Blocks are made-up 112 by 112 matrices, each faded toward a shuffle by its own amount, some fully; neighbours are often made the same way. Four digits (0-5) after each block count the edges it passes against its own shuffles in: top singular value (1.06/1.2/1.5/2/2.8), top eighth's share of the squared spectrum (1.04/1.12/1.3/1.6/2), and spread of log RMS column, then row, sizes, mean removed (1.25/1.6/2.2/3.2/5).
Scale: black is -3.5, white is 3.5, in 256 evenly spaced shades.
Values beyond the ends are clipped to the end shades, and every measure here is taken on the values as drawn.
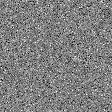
0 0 0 0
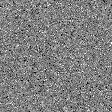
0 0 0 0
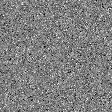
0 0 0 0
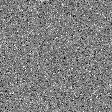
0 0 0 0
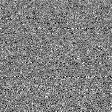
1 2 0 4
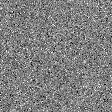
0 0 0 0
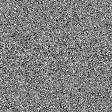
0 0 0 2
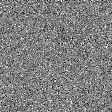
0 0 0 2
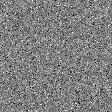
0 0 0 0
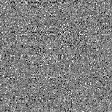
4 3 1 2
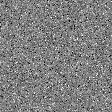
1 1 0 0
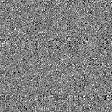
4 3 1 2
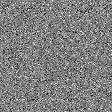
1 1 0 2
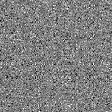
4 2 1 1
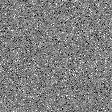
1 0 0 0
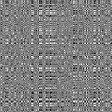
5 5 4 4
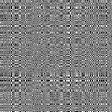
5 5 4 4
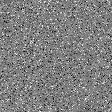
2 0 0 0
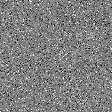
3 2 0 0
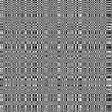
5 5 5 5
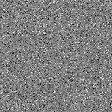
4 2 1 1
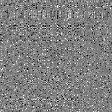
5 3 2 2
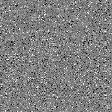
4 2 1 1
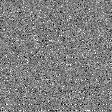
1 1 0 2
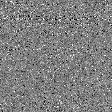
1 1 0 2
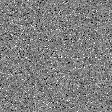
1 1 0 2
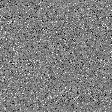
0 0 0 2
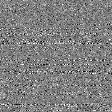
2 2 0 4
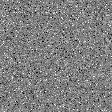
0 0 0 1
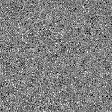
3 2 1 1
